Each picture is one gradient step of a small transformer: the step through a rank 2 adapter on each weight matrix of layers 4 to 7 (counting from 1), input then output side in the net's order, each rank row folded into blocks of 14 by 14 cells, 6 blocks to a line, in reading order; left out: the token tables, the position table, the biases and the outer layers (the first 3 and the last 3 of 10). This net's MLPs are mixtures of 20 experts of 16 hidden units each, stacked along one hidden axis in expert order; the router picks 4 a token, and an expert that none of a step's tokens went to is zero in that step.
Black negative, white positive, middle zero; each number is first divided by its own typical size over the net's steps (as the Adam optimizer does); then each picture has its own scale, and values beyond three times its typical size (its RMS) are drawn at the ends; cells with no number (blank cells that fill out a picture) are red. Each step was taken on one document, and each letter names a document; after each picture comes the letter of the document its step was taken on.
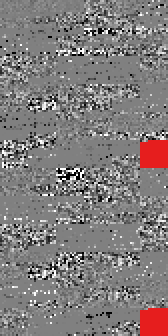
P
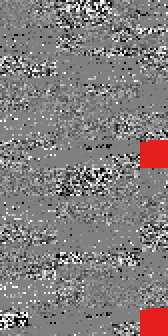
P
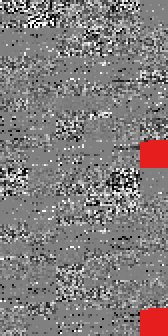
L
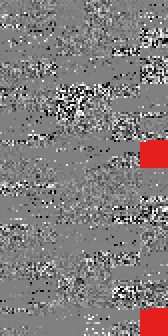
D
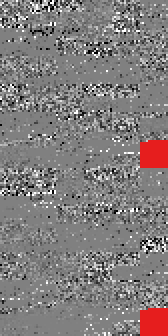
D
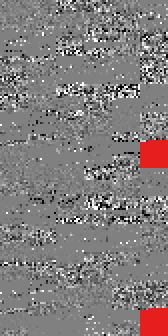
D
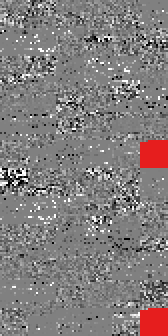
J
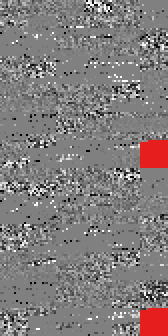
J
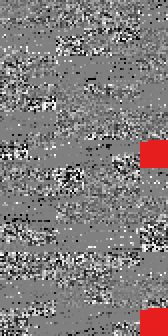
P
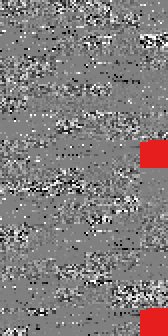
J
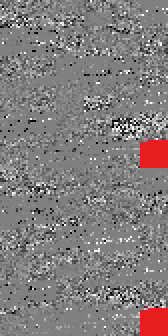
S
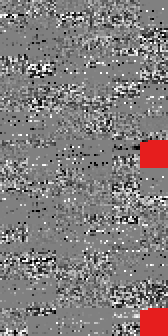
L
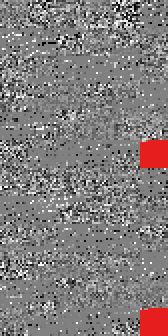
P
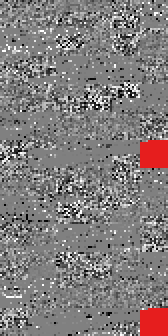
P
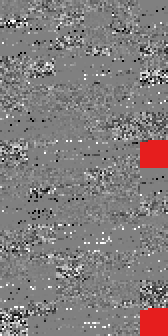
S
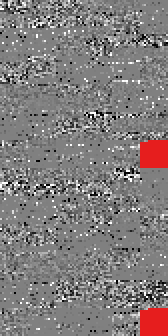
J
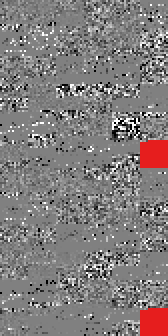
D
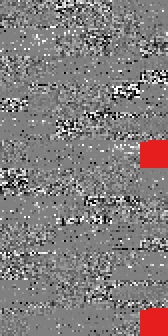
J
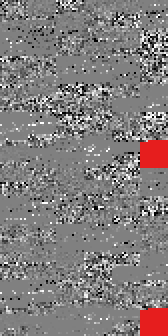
D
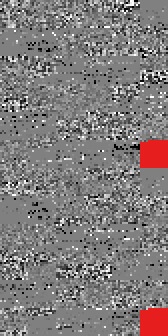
L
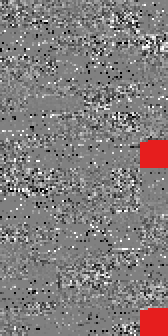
J
